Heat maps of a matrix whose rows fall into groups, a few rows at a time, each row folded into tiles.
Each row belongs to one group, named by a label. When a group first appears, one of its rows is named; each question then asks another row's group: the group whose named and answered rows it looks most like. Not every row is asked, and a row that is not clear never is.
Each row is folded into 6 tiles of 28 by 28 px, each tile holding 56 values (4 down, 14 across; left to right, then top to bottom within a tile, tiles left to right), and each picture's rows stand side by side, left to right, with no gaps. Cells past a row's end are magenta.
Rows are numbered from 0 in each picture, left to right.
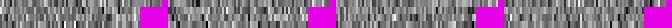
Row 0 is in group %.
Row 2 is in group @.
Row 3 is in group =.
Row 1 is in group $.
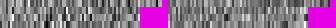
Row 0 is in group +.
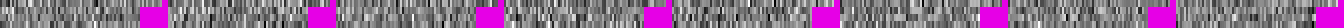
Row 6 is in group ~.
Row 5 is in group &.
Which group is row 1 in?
=
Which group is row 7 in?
@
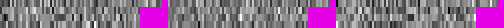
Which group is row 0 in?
$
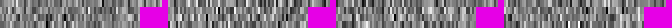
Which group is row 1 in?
+
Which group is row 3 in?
%
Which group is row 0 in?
+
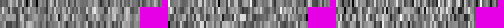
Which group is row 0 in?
~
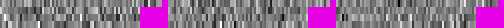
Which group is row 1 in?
+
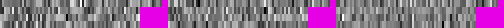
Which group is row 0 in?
&
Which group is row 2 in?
=
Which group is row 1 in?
$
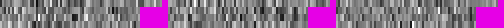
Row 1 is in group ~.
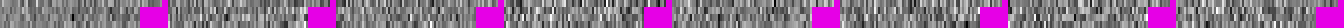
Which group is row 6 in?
&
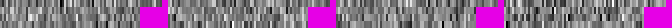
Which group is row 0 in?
=
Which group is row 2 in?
=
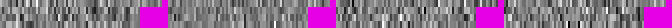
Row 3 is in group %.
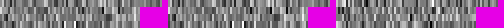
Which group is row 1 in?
%
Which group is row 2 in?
$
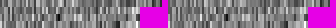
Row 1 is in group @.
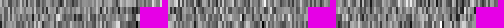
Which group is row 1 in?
$
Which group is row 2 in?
=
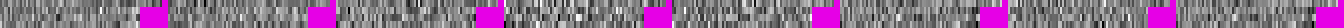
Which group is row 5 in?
@
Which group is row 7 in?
@
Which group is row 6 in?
$
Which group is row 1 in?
~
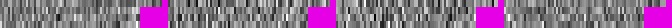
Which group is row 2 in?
+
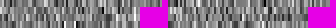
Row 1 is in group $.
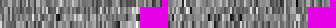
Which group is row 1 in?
+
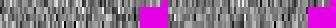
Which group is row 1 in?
=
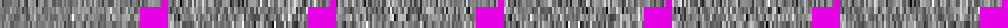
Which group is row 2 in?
~
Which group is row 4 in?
$
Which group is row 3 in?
%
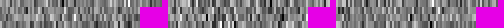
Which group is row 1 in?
+
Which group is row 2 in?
$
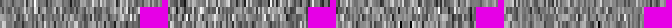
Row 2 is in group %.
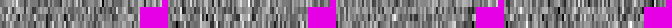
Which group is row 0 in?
+
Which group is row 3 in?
=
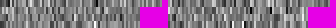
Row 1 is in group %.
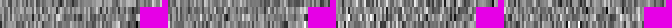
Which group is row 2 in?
+
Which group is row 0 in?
@
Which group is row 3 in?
%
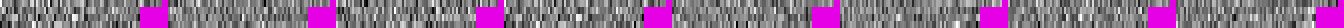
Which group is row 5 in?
@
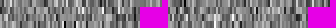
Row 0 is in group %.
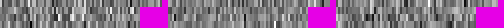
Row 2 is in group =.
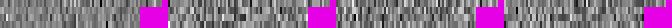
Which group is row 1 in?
&
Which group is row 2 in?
+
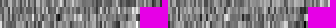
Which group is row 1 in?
@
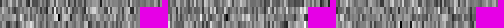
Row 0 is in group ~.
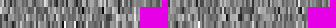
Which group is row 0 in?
%
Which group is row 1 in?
~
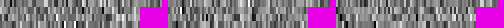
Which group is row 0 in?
%
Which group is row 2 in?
$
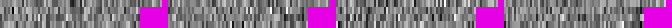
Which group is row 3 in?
@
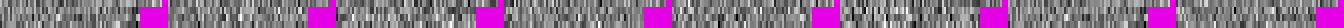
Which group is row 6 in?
@
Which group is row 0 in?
@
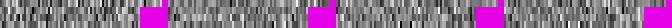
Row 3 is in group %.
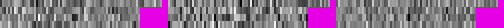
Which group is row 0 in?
&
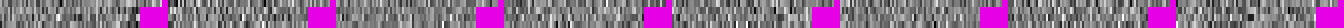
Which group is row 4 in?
%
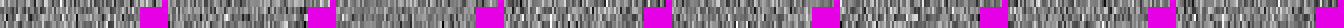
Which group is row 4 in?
%
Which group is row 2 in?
=
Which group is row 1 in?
@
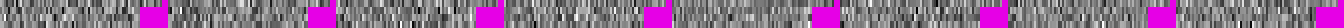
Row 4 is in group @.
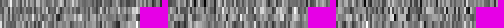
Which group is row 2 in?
~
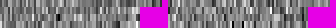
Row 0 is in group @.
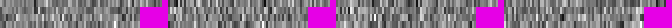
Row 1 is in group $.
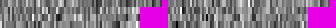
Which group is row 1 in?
&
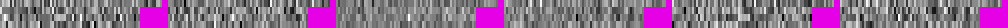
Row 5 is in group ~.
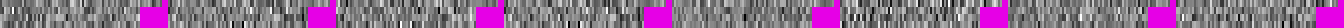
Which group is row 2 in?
%
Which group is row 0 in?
&
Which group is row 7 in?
=
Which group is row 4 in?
~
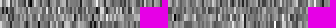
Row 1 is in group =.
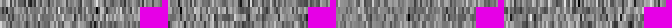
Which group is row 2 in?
~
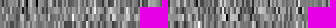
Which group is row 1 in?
~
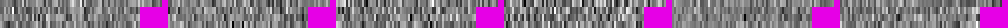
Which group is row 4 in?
~
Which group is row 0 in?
&
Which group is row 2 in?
$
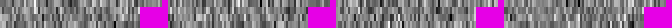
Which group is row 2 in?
+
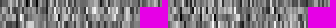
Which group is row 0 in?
~
